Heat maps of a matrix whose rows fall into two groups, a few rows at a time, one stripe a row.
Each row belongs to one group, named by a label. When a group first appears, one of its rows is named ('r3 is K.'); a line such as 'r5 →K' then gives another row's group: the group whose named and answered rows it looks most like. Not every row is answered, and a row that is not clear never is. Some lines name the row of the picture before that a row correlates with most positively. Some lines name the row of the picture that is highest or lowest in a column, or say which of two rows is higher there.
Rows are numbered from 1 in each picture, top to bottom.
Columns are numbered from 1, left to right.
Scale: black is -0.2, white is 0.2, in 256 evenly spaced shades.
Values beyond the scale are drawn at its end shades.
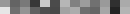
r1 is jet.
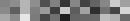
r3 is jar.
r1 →jar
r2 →jet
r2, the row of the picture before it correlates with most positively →1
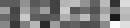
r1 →jet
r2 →jet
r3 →jet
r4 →jar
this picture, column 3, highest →3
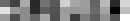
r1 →jet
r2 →jet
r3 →jet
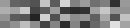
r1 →jet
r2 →jar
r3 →jet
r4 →jar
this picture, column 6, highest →2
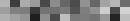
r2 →jet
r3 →jet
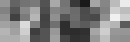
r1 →jar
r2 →jar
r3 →jar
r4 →jar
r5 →jar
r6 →jar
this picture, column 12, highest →3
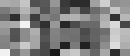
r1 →jar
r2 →jar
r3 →jet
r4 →jar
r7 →jar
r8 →jet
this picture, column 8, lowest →1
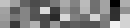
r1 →jet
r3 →jet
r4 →jar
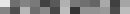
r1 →jet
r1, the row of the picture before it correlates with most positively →1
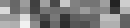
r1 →jet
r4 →jar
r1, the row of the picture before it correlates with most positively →2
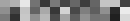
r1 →jar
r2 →jet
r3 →jet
